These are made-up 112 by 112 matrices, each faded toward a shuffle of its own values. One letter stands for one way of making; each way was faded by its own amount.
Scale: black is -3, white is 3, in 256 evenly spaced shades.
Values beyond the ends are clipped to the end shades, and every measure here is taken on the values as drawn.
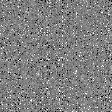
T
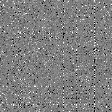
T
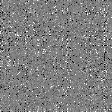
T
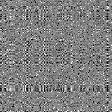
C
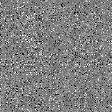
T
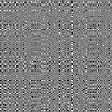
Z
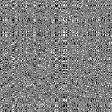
C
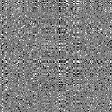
C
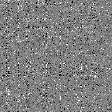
T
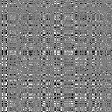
Z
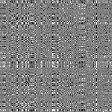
Z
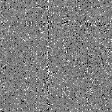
T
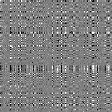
Z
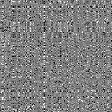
C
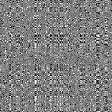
C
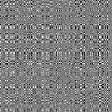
Z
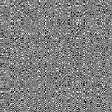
C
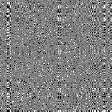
C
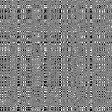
Z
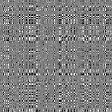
Z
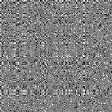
C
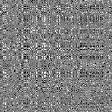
C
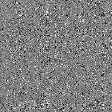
T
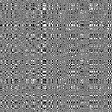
Z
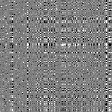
Z
